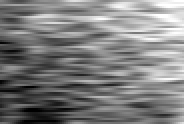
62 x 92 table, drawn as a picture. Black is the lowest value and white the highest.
Average level on the scale: 50%. Ninth with the highest average: top right. Slope: up to the top right. Grain: streaks across. Histogram: bell-shaped. Mirror symmetry: none.
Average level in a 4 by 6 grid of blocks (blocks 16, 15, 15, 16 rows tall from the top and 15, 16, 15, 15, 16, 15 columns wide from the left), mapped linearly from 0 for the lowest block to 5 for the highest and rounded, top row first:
233445 | 122334 | 112234 | 101222
